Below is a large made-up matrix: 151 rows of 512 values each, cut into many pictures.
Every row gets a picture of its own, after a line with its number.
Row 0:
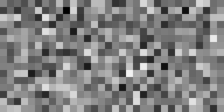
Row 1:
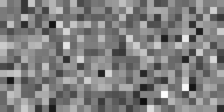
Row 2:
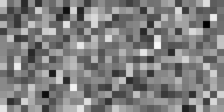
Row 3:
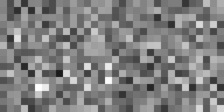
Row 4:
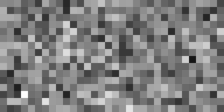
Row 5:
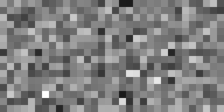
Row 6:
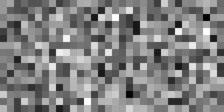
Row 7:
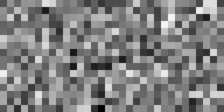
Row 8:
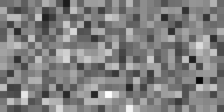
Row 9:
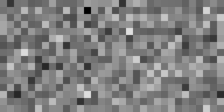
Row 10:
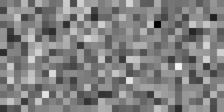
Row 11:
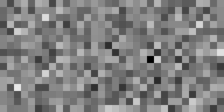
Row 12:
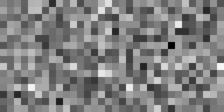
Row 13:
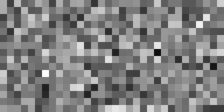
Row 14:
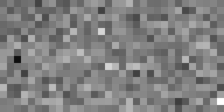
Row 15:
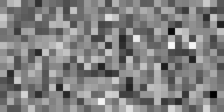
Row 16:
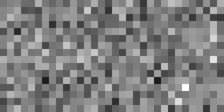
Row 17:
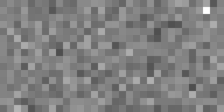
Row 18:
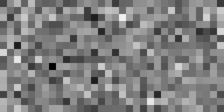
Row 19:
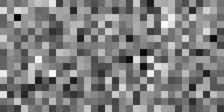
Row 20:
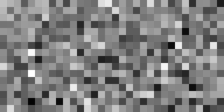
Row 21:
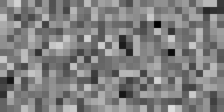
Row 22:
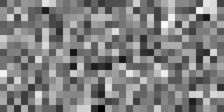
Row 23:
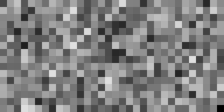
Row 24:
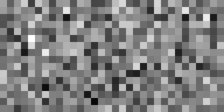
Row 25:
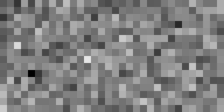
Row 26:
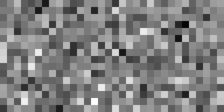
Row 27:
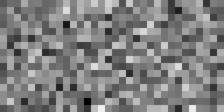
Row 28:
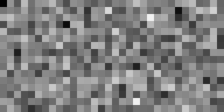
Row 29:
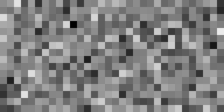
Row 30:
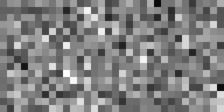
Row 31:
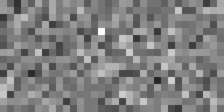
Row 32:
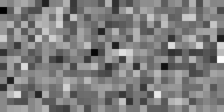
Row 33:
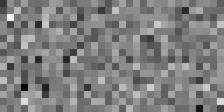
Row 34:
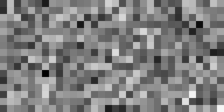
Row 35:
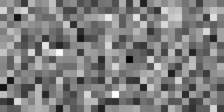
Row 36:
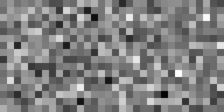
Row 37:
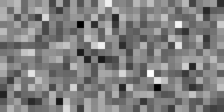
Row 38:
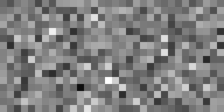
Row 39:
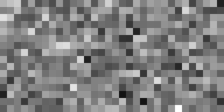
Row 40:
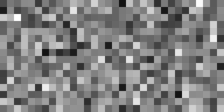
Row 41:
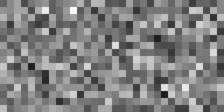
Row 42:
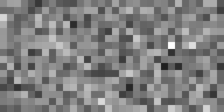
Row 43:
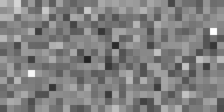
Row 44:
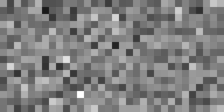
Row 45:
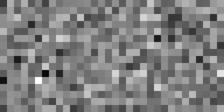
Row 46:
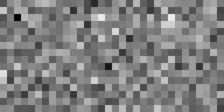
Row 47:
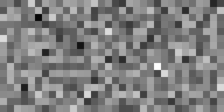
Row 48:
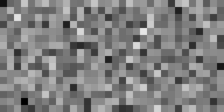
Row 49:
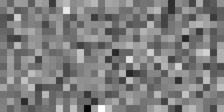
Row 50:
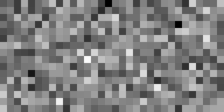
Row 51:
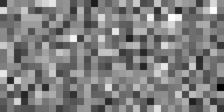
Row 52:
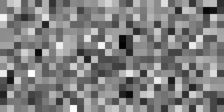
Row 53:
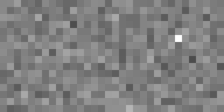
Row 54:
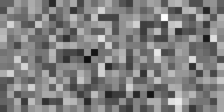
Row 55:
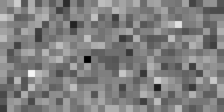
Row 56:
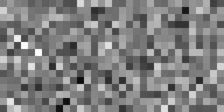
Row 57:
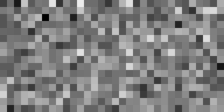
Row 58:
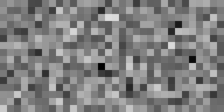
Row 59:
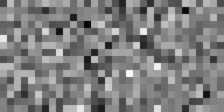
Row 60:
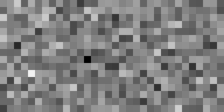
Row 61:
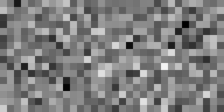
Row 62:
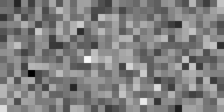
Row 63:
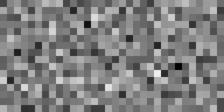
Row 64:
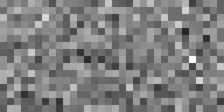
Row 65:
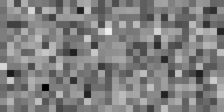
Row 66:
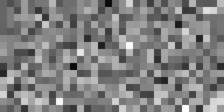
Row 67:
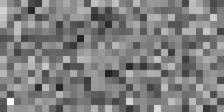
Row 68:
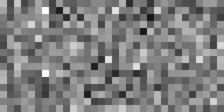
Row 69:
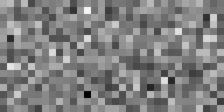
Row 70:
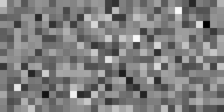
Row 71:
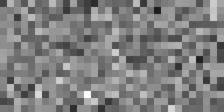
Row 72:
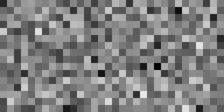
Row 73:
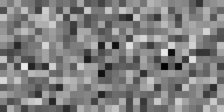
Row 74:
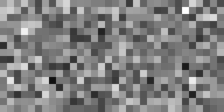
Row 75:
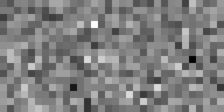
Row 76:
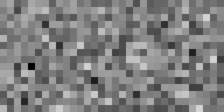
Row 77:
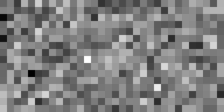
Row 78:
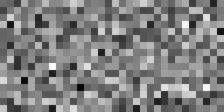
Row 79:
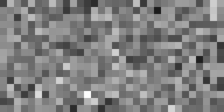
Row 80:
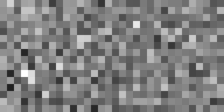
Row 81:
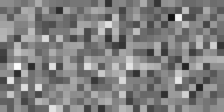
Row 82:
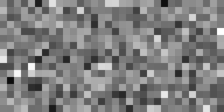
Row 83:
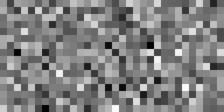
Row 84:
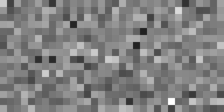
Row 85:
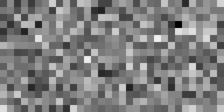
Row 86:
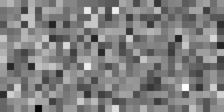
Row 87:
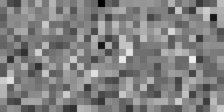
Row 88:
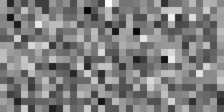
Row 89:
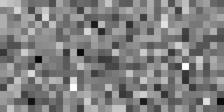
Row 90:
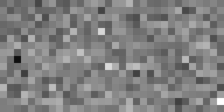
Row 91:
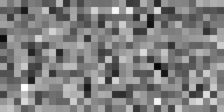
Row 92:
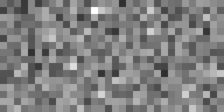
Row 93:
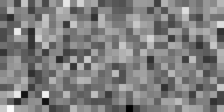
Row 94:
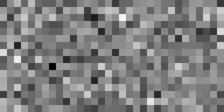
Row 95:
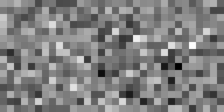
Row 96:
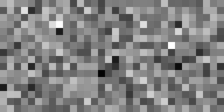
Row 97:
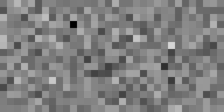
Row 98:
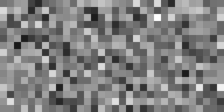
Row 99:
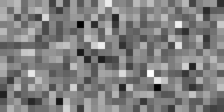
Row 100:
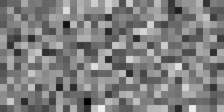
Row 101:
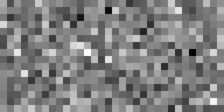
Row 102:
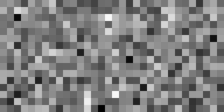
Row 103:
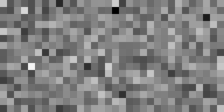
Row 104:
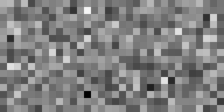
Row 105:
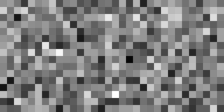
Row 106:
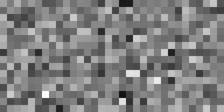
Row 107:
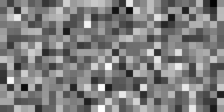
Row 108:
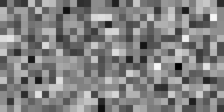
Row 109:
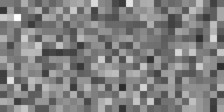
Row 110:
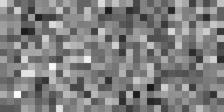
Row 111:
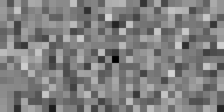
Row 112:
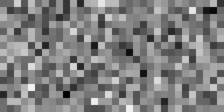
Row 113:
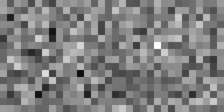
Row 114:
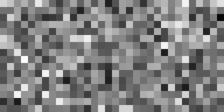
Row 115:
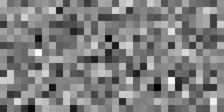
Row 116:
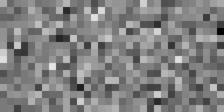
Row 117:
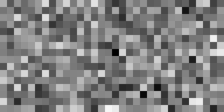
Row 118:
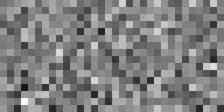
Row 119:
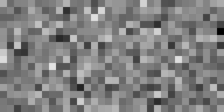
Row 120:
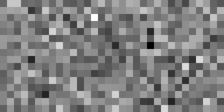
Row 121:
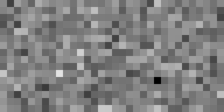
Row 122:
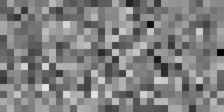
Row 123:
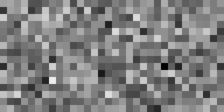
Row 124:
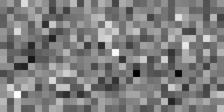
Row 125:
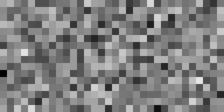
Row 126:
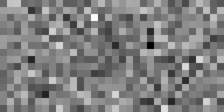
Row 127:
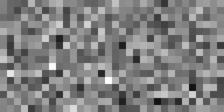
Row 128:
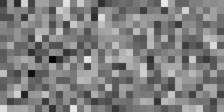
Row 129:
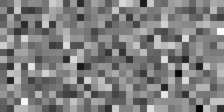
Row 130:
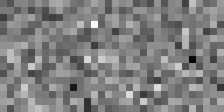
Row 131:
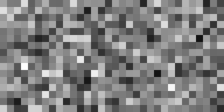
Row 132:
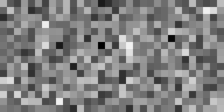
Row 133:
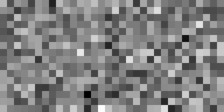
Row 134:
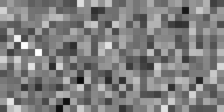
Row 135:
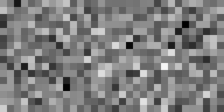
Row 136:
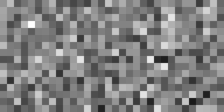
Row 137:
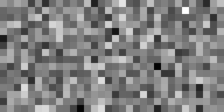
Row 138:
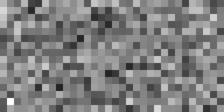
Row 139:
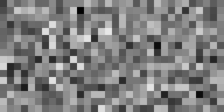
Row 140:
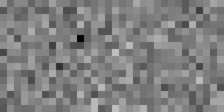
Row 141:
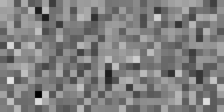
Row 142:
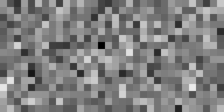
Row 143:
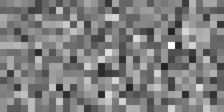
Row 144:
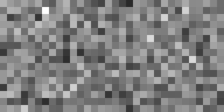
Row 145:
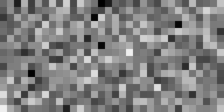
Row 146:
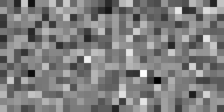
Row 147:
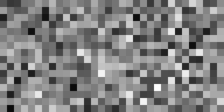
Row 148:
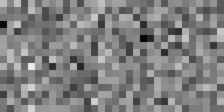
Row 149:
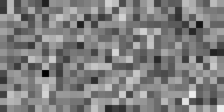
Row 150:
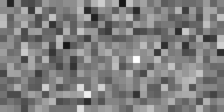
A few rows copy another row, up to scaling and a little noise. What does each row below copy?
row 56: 134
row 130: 75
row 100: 27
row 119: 116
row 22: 7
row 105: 35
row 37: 99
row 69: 104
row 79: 71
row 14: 90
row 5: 106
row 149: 34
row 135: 61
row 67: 138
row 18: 94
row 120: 126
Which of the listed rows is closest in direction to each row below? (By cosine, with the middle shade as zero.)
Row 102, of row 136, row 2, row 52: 136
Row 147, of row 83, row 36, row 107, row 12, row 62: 62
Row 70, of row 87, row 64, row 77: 77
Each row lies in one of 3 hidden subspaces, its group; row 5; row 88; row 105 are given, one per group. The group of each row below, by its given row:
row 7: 105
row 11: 105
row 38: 88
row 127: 88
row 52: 5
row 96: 5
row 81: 88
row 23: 88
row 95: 5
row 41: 88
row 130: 5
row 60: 5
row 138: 88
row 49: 105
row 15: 5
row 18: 88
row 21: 5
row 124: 88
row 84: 105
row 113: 105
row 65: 88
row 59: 105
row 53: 5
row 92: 105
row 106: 5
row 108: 105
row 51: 105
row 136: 105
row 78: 88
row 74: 88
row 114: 88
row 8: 5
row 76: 88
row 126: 5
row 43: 5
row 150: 88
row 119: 88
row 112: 5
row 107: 105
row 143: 5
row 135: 5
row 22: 105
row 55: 5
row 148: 5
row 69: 88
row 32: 5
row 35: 105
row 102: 105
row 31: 5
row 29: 5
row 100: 105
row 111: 88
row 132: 5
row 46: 105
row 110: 88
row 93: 5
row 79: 105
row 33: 88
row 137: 105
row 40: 105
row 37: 5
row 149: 105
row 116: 88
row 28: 105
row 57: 5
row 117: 105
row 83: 105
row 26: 88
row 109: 105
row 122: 105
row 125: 105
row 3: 88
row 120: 5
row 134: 88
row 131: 88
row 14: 5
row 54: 5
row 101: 105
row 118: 88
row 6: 5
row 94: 88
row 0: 105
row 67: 88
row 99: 5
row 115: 5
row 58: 5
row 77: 5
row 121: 105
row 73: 5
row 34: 105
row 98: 88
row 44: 88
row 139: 88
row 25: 5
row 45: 105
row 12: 5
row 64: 5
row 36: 88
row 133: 105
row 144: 5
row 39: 5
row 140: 88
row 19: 105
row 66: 5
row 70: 105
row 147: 5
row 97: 5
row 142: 5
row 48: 105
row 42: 5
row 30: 88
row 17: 88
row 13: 105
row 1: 88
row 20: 5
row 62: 5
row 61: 5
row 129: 88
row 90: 5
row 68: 105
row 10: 105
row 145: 5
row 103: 88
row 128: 5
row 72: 105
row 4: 5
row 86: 88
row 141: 88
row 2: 105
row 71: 105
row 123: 5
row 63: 105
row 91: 105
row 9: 88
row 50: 5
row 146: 5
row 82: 88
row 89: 5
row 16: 88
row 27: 105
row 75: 5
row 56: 88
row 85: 5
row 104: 88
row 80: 88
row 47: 105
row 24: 105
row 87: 5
